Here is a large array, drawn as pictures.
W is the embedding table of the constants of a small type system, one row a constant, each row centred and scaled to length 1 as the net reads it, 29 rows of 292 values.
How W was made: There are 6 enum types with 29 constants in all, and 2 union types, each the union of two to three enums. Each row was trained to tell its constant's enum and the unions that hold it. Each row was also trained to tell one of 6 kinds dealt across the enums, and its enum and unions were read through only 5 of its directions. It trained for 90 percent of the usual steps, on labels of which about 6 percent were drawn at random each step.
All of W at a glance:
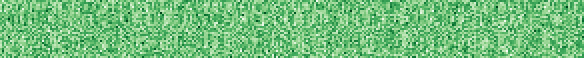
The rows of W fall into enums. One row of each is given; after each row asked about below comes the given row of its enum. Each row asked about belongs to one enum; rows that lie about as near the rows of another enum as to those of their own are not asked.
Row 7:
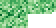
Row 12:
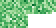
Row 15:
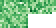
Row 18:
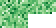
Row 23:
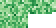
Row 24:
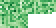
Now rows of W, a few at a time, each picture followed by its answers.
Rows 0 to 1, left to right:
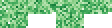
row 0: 12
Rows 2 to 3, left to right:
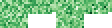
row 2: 23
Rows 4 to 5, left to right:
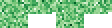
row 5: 24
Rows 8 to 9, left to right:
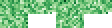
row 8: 24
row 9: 7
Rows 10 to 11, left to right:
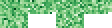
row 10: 24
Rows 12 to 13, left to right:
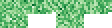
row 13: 18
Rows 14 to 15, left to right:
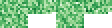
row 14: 12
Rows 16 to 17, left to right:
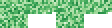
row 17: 15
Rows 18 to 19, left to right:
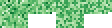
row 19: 24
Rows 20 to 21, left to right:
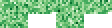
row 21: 15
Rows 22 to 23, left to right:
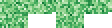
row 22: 18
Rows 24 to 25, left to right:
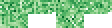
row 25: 15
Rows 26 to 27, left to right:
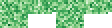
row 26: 18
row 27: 7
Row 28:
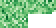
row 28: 15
